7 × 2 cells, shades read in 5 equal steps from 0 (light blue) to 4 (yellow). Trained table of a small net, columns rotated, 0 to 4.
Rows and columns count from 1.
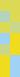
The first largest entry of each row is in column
1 2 1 2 2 1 1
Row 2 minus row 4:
1 -1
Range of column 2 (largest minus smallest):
4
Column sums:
17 16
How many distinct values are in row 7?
2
